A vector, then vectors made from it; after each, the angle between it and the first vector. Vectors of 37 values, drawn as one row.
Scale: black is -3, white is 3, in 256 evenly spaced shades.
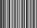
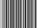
nearly opposite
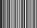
nearly parallel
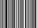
partly opposed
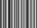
partly aligned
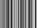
partly opposed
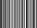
nearly parallel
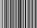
nearly opposite
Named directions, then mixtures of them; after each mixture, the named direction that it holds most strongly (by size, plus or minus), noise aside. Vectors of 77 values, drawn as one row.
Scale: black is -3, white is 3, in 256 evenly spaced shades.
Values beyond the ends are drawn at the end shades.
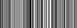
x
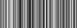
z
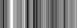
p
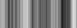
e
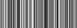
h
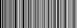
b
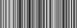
z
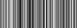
z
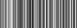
z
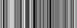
p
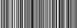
b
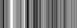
p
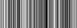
h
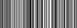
x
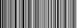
b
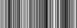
h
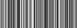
h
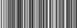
b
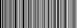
b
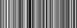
z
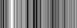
p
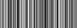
h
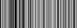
b
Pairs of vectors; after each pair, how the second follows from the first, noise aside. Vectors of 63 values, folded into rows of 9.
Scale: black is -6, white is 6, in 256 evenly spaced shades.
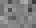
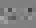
partly zeroed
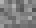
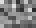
scaled up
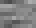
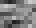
scaled up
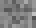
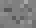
partly zeroed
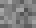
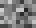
scaled up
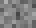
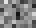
scaled up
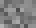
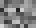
scaled up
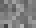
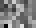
scaled up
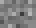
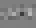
partly zeroed
